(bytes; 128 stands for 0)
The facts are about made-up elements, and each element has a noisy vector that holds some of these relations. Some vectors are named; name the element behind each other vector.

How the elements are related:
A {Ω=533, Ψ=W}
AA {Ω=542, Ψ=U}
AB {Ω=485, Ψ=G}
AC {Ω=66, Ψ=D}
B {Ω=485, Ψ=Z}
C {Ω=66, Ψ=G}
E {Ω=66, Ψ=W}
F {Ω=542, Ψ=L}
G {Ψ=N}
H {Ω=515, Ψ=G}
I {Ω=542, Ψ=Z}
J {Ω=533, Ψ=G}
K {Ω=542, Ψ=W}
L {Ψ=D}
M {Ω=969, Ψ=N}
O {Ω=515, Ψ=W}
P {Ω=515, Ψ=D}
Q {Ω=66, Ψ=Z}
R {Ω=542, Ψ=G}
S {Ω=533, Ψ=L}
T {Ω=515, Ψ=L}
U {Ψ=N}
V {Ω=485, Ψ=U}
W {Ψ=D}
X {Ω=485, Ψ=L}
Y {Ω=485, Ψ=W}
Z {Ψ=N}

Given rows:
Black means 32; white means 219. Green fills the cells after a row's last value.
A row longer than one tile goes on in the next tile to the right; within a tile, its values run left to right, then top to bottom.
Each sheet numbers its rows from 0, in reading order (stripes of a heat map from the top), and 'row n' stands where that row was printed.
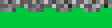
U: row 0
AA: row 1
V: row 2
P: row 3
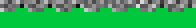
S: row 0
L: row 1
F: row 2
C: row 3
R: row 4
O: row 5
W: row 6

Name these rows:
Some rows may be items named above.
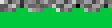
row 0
O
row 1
J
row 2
T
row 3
P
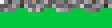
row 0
A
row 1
H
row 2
J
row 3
D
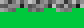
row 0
AC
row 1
K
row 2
X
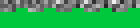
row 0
Q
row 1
C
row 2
K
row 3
E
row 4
Y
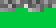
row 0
AB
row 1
C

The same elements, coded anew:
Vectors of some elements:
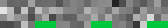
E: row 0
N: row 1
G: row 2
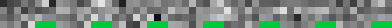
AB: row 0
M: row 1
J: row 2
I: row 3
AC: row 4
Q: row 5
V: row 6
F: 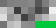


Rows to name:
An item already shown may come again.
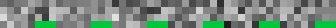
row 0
S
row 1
D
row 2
X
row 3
H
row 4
O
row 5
P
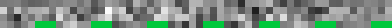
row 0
Q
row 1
F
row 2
K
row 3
A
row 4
Y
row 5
X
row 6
D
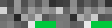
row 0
C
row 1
C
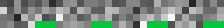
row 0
C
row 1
L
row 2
R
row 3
T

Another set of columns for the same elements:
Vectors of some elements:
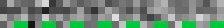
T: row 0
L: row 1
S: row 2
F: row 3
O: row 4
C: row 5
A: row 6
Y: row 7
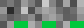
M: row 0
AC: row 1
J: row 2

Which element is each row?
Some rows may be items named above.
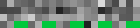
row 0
T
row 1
P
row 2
X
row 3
D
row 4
H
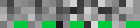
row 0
K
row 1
K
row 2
L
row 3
W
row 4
E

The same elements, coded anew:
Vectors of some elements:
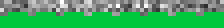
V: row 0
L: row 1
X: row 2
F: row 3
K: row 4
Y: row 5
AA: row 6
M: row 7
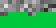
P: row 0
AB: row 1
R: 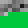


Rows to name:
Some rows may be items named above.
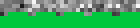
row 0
H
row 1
X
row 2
T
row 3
K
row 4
O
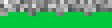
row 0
S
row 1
W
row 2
AC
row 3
AC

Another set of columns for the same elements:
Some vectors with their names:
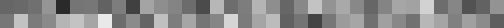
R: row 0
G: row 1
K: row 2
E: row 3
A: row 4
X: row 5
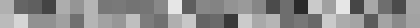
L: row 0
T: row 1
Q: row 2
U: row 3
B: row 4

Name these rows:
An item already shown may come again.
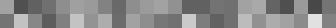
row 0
M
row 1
A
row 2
M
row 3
F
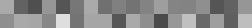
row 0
F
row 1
Y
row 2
J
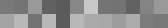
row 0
H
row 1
S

